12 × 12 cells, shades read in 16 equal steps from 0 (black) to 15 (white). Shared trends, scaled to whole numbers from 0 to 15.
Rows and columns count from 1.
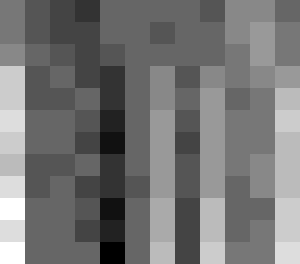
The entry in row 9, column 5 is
3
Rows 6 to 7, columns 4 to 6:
5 2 6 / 4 1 6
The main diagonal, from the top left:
7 5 5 4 3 6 9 5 9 6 7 13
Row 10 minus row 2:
8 1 2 1 -5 0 5 -2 5 -2 -3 5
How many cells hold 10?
2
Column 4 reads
3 4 4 4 6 5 4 6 4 5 4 6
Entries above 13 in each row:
0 0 0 0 0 0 0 0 0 1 0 1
